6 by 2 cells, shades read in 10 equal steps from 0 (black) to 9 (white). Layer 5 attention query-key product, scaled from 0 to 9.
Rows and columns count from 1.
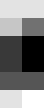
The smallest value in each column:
2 0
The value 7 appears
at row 2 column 1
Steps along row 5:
same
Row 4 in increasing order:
0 2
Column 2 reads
8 4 0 0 3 9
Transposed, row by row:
8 7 2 2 3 8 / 8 4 0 0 3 9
